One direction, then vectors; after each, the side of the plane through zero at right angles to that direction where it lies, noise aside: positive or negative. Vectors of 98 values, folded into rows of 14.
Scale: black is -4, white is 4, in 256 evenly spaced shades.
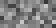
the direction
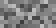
negative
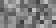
negative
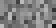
positive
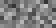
positive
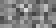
positive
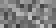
negative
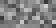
positive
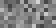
positive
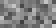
negative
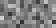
negative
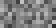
positive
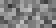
positive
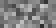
positive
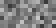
positive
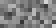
negative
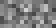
positive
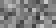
negative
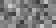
negative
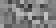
negative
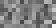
negative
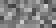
positive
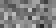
positive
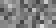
negative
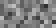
negative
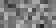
positive
